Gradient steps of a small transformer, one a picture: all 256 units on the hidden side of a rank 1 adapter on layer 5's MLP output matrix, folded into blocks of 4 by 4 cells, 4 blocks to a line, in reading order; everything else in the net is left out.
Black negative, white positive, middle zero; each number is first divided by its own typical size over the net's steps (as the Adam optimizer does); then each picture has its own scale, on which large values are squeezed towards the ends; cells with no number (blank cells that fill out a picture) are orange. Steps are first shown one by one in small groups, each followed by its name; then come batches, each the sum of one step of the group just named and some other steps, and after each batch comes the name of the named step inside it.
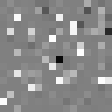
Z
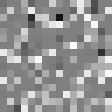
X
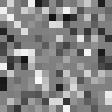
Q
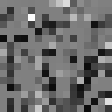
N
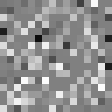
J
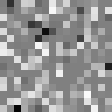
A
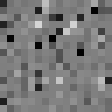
J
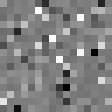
N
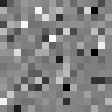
A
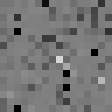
Q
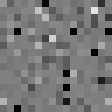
Q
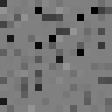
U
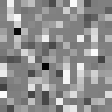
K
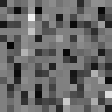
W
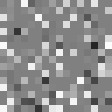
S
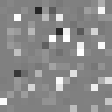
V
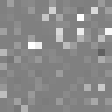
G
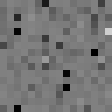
W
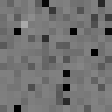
W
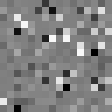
V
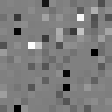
G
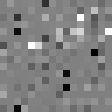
G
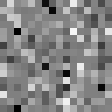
K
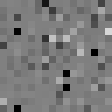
V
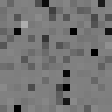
S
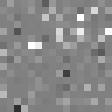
G
